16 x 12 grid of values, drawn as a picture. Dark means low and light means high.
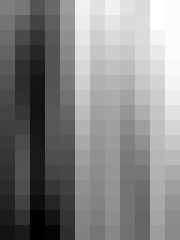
Slope: up to the top right. Grain: streaks running down. Ninth with the lowest average: bottom left. Ninth with the highest average: top right. Calmest part: top right.
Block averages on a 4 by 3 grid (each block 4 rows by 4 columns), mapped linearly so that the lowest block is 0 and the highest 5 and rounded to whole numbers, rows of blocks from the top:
145 | 134 | 133 | 023
